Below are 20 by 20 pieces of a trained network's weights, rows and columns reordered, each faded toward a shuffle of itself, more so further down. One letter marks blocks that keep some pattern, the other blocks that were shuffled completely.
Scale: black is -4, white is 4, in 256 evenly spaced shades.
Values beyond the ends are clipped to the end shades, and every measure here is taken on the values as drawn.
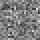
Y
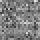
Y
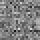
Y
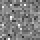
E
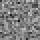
E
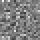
Y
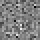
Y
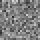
E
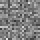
Y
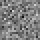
E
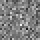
Y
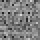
Y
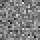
E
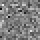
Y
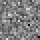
E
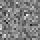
Y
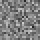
E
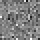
Y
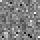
E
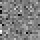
Y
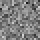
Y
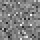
E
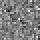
E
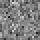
E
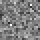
E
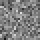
E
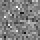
E
